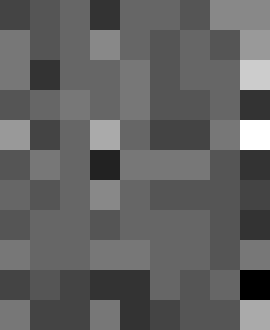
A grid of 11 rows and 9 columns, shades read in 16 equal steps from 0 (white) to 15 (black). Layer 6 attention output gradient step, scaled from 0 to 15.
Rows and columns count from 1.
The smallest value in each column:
6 8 8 5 8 8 8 7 0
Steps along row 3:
up down same down up down same down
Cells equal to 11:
10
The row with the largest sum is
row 10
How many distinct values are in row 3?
5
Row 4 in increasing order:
8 8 9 9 9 10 10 10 12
